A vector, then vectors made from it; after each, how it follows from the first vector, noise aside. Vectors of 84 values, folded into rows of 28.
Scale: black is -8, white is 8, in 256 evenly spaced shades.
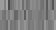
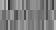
scaled up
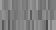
reversed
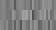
wrapped around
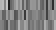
scaled up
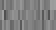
wrapped around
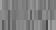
reversed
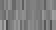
wrapped around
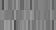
wrapped around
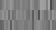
wrapped around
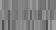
reversed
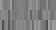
reversed
